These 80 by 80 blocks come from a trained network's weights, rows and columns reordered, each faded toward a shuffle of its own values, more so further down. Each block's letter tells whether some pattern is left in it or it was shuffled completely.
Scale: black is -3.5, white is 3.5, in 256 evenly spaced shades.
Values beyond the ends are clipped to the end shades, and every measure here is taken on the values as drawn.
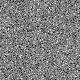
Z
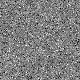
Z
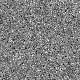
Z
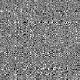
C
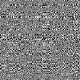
C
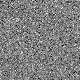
Z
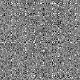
C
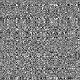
C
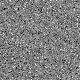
Z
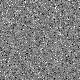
Z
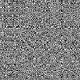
C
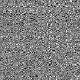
C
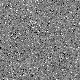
Z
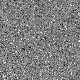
Z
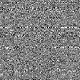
C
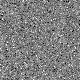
Z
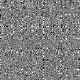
C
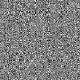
C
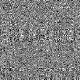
C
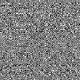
C
